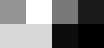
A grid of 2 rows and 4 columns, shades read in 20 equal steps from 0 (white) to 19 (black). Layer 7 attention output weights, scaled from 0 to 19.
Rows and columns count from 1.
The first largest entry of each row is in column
4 4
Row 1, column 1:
8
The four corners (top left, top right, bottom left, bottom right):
8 17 3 19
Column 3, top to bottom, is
10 18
